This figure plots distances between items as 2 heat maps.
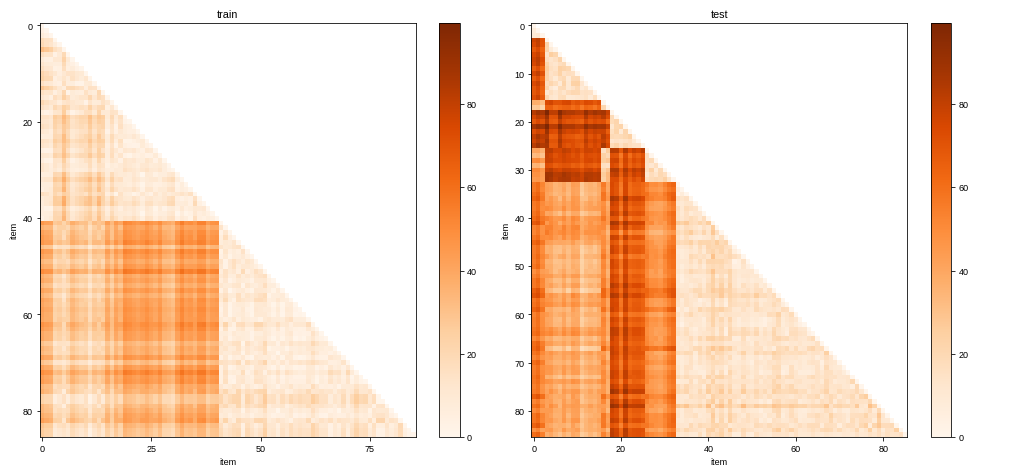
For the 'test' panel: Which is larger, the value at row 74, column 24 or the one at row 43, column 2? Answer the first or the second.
the first
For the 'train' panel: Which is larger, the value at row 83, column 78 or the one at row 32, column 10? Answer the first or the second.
the second
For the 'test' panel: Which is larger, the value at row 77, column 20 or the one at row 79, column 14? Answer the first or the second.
the first
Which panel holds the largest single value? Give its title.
test
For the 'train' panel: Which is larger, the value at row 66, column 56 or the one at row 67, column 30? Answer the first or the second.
the second
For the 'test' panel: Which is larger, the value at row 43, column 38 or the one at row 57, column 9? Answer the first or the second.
the second
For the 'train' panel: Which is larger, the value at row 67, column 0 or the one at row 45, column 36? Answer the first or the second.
the second
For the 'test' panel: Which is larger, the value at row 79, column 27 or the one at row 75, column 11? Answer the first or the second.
the first
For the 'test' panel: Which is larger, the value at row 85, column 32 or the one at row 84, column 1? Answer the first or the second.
the first
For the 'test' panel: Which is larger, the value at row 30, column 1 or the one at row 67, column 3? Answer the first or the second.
the first
